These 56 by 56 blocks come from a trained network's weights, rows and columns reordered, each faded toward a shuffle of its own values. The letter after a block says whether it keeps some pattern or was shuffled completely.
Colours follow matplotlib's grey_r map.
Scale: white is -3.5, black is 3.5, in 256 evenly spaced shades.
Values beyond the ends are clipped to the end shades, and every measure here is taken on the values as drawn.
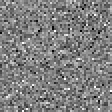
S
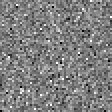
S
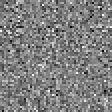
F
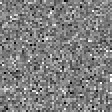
S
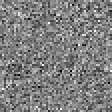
F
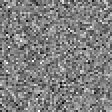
S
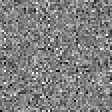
F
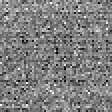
F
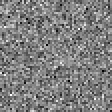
S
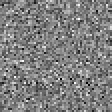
F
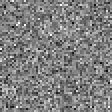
F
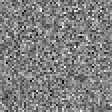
F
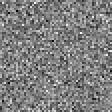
S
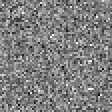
S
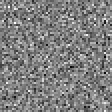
F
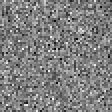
S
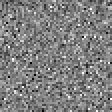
S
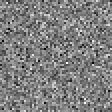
S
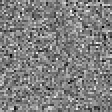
F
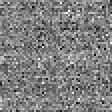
F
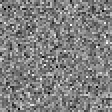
S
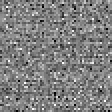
F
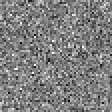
S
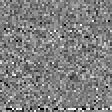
F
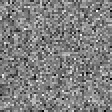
S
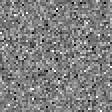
S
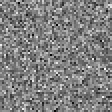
S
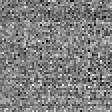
F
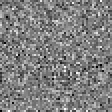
F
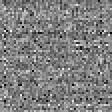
F
